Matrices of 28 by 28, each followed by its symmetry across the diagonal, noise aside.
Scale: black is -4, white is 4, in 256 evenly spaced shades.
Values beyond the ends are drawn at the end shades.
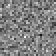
neither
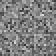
symmetric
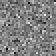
neither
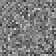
symmetric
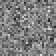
neither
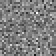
neither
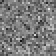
symmetric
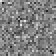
symmetric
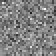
neither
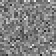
neither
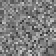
symmetric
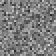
symmetric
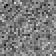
symmetric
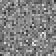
symmetric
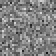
neither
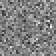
neither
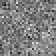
symmetric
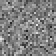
neither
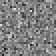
neither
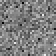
symmetric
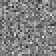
neither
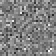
symmetric
